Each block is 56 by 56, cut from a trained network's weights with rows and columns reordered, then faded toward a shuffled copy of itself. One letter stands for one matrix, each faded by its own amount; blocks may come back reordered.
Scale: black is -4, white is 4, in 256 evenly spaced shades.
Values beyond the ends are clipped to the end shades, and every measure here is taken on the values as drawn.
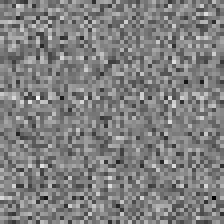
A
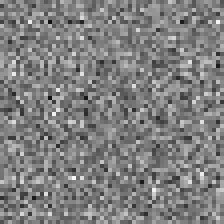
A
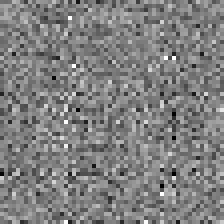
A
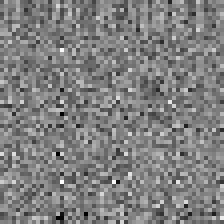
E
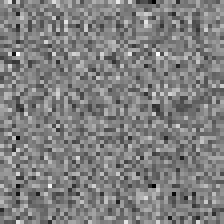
E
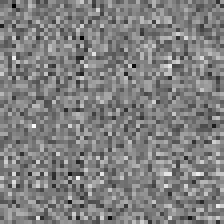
A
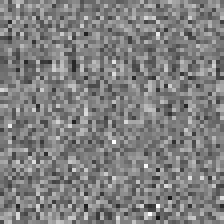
A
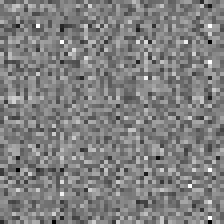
E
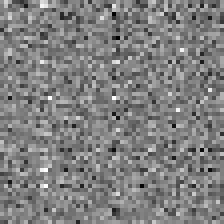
A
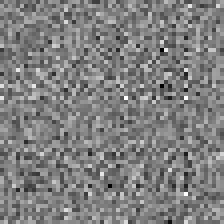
E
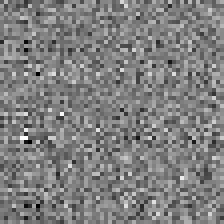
E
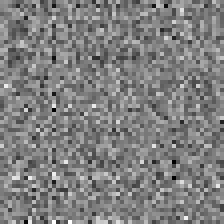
E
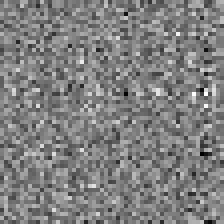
E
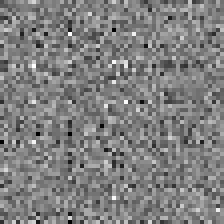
A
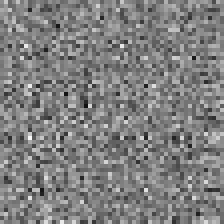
A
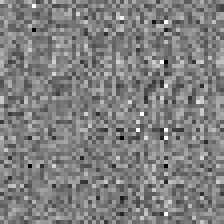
E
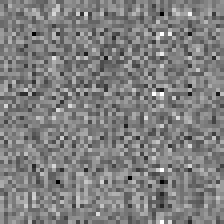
E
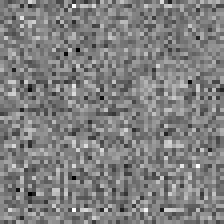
A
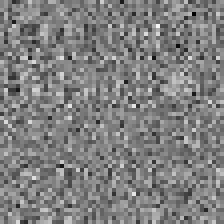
A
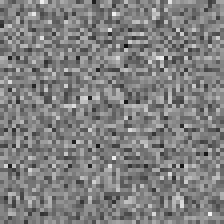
A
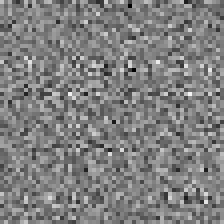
A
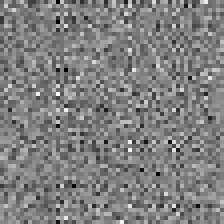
A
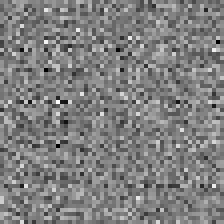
A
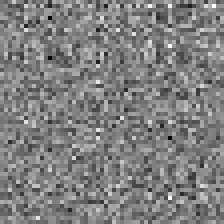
A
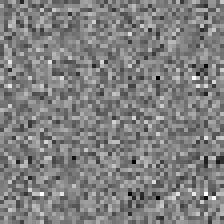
E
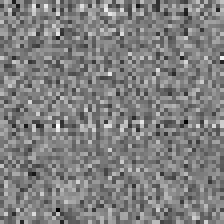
A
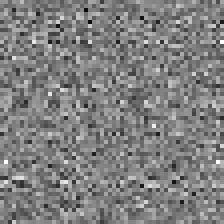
A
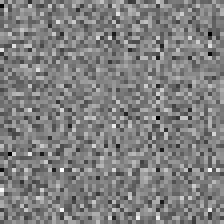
A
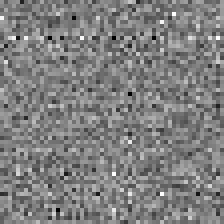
E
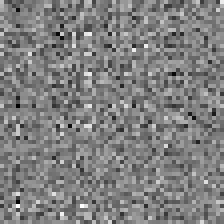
A
